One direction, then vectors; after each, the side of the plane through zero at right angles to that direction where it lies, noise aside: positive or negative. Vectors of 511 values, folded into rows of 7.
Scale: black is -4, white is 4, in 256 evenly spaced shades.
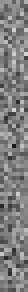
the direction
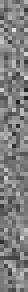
positive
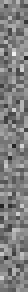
positive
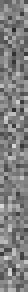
negative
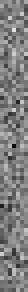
positive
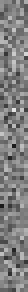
positive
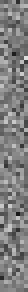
negative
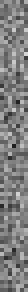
positive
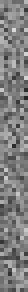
positive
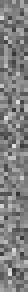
negative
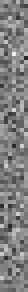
positive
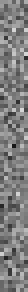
positive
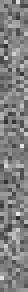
positive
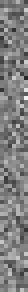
negative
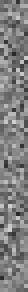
negative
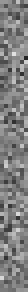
positive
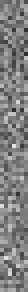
negative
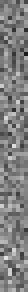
negative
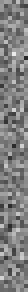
positive
